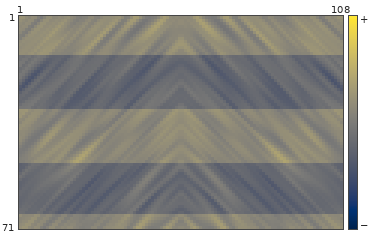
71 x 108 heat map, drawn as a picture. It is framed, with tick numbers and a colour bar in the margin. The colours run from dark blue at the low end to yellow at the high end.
Stripes: horizontal, repeating 2 times. Average level on the scale: 50%. Mirror symmetry: left to right.
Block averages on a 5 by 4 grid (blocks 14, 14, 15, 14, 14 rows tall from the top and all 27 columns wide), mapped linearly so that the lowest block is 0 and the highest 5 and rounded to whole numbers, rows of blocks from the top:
5555
0000
4444
3223
1221
